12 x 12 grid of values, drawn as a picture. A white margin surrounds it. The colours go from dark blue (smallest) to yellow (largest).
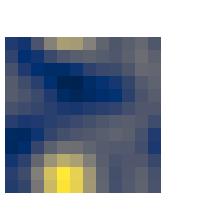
No regular stripes run through it. The ninth with the highest average is the bottom middle. On average the colour sits 30% of the way up the scale.
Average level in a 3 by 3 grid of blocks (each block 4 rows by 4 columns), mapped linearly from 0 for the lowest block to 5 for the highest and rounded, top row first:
0 1 2 | 0 0 1 | 2 5 1
